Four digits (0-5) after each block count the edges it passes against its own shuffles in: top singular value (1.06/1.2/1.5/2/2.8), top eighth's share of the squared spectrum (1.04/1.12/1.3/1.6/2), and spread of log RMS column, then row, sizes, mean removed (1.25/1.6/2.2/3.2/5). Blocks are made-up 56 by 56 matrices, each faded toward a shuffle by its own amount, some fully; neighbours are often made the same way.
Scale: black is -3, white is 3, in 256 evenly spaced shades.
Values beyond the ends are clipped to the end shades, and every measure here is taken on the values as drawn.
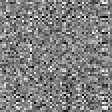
4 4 2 2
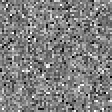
2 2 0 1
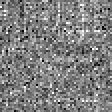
3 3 1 1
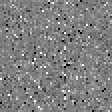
1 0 0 0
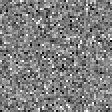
0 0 0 0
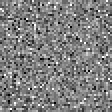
0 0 0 0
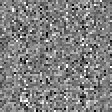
1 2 3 0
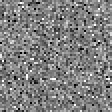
0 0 0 0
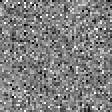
0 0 1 0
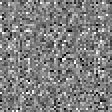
4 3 2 2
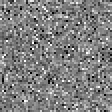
0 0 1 0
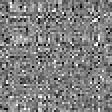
4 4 2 2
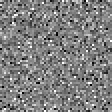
3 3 1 1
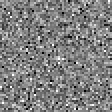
1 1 0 0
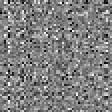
4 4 2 2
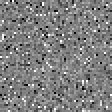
0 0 0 0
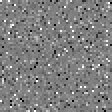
0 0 0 0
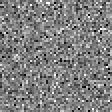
1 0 0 0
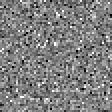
1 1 0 0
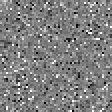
2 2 0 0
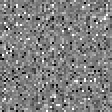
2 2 1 0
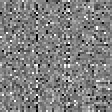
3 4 2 1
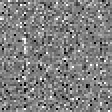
3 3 2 0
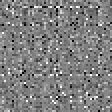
4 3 2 2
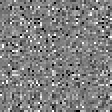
4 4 2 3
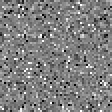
3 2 0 1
